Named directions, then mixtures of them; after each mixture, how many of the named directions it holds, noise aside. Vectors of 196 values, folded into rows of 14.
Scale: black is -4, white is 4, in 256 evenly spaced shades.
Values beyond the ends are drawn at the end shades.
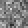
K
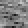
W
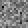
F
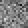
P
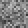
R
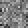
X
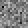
one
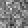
one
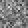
three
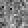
three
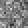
one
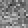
two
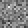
two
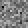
one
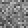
two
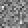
two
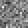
two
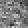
two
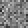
three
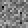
one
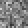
one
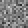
two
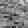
one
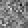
two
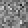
three
